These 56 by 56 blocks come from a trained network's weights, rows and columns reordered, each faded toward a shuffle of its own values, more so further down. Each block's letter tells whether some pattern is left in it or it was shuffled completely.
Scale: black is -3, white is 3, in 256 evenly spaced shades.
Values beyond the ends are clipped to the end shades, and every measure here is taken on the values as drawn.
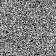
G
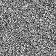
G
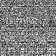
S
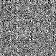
S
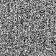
S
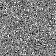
G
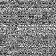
S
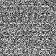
S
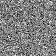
G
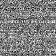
S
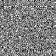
S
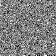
S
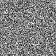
S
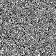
G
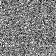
G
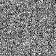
S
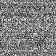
S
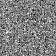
S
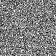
G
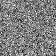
G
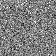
G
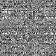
S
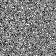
G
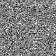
S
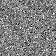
G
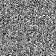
S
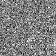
S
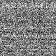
S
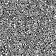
G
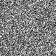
G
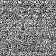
S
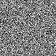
G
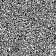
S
